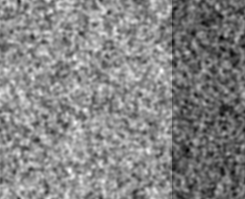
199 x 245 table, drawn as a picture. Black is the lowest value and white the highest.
The texture is blotchy. No lone cell stands out from its neighbours. There are no regular stripes. A vertical seam about 70% of the way across splits the table, and the left part is higher. On average the colour sits 50% of the way up the scale.
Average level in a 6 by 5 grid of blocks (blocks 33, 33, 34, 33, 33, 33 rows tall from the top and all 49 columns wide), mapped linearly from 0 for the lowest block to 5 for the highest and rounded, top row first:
45420
45420
54531
44420
45520
45420
